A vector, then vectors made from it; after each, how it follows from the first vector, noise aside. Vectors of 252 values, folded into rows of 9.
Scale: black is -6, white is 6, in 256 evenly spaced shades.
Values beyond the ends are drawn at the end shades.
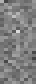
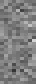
wrapped around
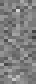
wrapped around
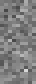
wrapped around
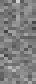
wrapped around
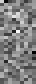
scaled up
